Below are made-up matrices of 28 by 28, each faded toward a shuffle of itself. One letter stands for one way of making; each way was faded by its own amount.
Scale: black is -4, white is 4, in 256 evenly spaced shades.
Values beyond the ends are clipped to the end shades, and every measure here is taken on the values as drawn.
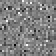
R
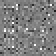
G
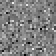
R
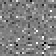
G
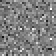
R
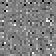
G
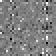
G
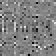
G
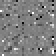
G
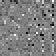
G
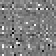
G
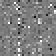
G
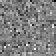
R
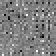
G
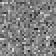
R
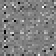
G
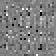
G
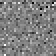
R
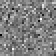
R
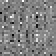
G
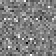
R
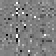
G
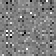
G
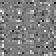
G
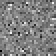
R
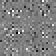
G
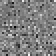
R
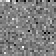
R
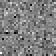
R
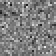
R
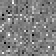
G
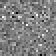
R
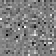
G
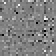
G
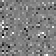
G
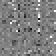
G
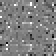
G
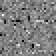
R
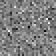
R
